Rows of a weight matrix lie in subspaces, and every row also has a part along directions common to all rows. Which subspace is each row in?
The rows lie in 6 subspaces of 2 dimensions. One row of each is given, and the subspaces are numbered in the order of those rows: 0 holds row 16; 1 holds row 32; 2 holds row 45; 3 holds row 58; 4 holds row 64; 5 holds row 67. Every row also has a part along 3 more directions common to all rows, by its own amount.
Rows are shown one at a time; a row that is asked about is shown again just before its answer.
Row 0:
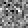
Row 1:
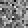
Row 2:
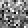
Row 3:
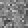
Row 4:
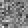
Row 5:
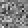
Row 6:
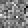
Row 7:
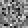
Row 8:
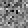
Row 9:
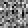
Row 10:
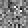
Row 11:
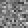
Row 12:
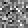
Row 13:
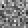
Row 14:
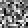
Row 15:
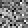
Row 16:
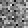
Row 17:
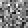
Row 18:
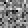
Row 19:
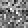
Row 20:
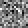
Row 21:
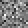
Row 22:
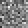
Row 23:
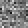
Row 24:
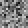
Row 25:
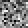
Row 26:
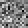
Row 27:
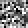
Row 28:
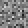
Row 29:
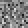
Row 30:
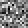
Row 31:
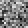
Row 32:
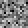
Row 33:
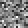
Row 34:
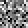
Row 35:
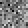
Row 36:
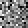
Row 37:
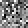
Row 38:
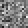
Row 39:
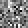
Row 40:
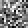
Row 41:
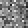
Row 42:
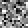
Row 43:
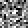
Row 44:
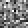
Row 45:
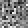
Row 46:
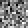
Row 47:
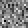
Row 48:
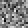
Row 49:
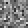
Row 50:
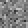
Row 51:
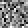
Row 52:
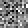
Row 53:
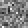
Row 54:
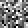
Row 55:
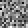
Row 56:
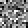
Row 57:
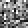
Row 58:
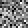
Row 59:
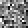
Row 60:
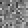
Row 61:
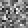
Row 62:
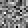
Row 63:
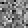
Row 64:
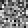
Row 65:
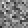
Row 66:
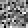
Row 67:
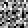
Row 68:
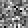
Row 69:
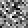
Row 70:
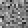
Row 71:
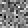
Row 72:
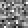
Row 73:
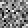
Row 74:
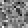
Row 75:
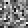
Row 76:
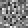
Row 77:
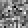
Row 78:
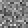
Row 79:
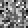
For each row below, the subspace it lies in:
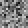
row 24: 2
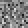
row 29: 3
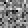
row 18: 5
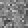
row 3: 0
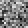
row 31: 4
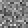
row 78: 3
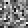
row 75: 4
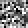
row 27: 1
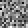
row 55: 3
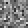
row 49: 4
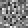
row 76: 2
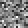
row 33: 1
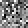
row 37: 3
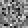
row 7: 2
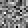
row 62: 1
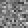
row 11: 4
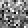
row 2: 4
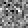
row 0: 5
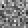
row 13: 4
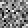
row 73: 3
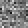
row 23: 2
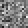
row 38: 2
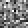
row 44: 4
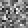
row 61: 5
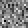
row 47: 3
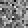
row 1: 0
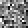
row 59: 0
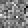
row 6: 1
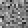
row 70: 0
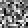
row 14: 3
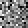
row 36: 0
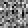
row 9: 5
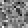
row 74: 2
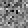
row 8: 5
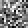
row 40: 3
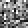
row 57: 4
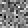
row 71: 1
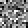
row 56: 5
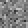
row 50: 5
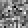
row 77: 1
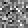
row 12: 5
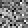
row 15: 3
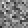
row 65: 4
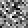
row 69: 4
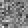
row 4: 2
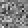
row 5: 2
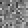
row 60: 0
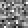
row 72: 1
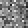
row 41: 0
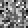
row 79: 2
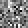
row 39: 1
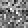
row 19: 2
